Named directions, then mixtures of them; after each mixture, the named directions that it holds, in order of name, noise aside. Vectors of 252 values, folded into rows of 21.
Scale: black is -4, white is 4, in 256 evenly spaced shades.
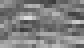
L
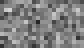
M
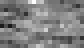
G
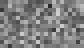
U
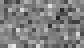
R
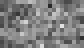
G, M, U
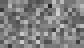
U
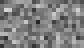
M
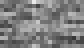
G, L, M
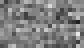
L, R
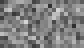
M, U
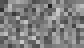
M, U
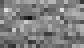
L, M, R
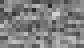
L, M, U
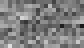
G, L, U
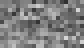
L, M, R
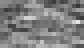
G, L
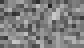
L, M, U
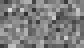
M, R
